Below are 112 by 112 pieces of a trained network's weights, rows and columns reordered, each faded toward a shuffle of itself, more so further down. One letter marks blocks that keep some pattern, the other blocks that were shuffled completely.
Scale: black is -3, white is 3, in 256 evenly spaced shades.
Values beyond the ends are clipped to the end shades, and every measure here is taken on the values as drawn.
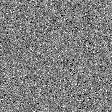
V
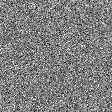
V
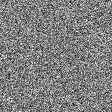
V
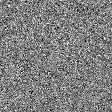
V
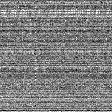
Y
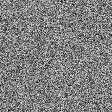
V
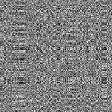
Y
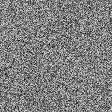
V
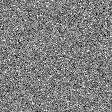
V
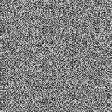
Y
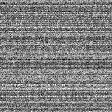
Y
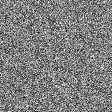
V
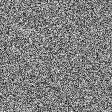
V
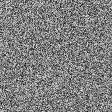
V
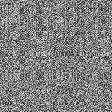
Y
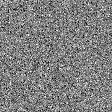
V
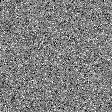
V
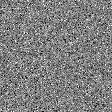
V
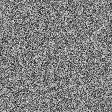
V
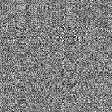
Y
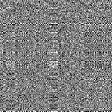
Y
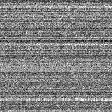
Y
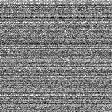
Y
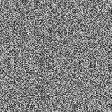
Y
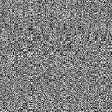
Y
